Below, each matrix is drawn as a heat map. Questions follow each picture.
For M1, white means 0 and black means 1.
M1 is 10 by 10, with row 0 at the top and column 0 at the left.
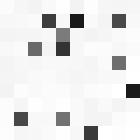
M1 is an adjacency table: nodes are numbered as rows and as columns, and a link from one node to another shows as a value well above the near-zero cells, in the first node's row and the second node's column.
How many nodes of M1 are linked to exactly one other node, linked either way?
3
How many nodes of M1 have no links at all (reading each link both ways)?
2
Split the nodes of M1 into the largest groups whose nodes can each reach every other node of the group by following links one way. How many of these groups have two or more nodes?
2
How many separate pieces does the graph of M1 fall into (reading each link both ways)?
4
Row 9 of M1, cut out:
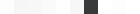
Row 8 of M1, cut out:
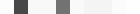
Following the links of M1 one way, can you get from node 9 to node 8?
no
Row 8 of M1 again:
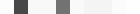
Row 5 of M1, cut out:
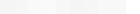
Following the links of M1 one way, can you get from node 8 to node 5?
yes
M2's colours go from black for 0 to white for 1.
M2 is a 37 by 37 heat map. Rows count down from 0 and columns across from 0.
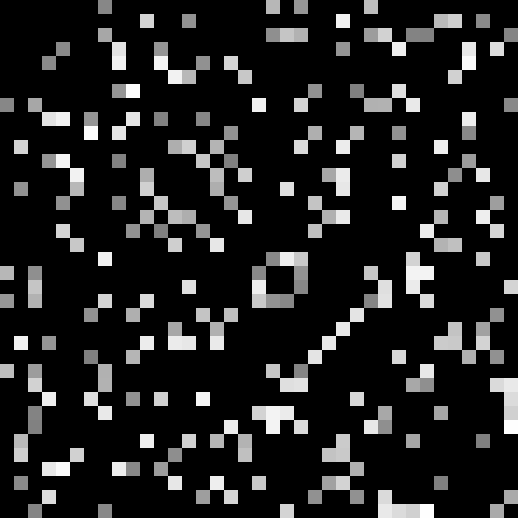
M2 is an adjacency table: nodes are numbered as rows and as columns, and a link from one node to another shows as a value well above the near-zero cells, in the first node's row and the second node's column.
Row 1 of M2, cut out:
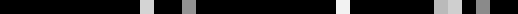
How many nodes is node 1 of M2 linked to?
6
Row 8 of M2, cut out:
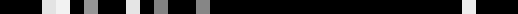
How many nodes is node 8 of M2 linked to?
7
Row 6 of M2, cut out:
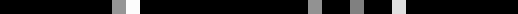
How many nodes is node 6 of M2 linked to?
5
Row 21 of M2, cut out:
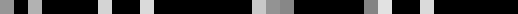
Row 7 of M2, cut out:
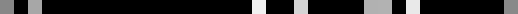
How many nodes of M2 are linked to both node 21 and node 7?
5
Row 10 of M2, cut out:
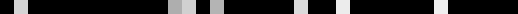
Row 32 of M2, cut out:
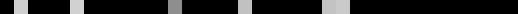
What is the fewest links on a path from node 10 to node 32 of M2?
2
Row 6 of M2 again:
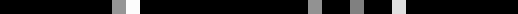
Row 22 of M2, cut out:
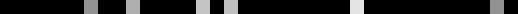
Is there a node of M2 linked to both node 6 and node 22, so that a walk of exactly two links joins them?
yes
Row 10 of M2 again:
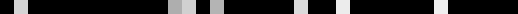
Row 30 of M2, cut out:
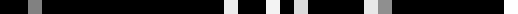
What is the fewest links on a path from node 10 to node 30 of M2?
2
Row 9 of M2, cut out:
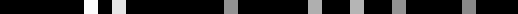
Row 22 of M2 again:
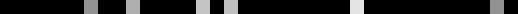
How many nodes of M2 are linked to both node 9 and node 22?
3
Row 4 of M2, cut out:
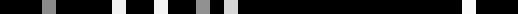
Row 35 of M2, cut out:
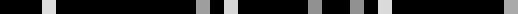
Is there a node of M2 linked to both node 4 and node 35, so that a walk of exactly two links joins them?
yes
